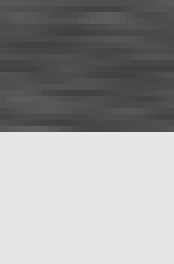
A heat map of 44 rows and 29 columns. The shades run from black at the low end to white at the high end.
The table splits into 2 rows of 1 panel. Panel 1,1: low, streaked across, faint in contrast. Panel 2,1: very high, flat.
